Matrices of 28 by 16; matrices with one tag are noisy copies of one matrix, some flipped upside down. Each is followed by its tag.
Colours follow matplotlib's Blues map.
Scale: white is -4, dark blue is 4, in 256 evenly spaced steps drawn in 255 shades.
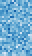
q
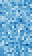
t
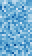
q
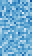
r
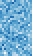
q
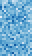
q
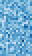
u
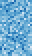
q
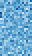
r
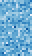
t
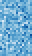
u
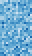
t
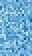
u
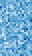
u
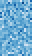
r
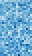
t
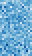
q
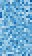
r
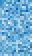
t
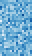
u
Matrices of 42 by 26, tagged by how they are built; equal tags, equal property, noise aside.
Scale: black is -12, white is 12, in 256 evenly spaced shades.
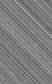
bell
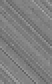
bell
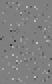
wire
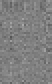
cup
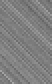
bell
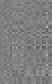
cup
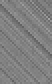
bell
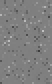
wire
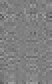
cup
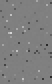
wire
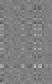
cup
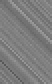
bell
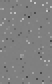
wire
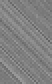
bell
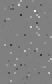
wire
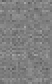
cup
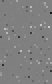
wire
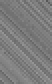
bell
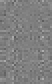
cup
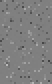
wire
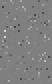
wire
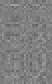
cup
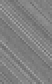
bell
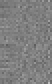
cup
